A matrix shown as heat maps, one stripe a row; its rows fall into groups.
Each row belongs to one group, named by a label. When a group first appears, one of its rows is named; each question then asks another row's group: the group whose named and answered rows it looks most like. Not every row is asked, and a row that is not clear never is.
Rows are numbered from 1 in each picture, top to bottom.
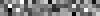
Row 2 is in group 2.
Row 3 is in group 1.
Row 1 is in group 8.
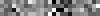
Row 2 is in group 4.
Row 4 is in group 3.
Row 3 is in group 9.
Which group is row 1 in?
3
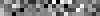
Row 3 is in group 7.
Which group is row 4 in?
9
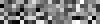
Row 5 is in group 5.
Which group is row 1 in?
4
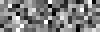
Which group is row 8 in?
1
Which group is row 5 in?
1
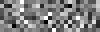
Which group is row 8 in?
9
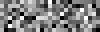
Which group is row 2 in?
5
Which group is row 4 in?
7
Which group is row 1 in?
3
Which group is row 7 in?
2
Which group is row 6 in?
1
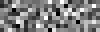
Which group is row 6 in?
1
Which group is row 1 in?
1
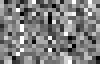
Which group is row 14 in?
1
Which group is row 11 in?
8
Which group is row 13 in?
3
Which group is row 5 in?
8
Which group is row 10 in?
3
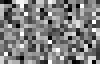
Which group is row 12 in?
8
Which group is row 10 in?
8
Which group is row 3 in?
4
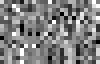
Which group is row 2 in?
4
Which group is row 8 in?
7
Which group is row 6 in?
9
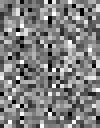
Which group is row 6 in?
8
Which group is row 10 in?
7
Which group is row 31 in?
2
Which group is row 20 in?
1
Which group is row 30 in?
7
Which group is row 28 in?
8
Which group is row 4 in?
9
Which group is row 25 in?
2
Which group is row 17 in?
8
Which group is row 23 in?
4
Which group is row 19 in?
7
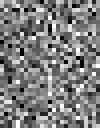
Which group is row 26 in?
8
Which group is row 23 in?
7
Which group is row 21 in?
1
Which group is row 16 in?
9
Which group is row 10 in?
3
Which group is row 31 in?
1
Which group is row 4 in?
3
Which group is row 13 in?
9
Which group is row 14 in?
7
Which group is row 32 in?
9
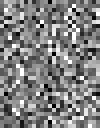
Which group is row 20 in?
4
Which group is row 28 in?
9
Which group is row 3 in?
4
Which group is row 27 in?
3
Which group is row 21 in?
1
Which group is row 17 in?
1
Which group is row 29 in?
1
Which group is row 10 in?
2
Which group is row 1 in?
8
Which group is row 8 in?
9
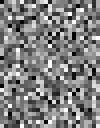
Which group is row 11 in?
8
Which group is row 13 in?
1
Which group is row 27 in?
2
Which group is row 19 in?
5
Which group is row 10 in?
4
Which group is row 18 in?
8
